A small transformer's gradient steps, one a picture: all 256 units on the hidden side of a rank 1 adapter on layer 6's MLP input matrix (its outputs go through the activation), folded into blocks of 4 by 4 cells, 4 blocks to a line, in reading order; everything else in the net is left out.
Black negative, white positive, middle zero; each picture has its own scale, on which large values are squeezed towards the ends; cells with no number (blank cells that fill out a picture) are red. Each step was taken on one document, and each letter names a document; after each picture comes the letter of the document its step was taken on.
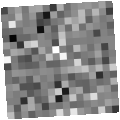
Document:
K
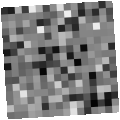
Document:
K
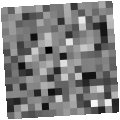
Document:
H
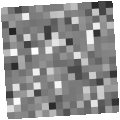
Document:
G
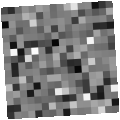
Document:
G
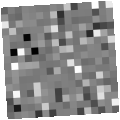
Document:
G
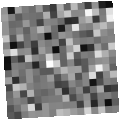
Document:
K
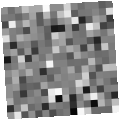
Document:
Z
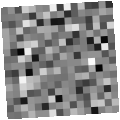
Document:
Z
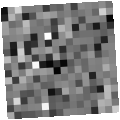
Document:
H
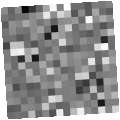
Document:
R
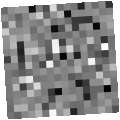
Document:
Z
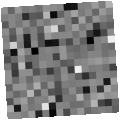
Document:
G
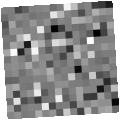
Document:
G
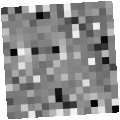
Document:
R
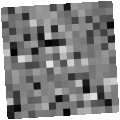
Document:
G
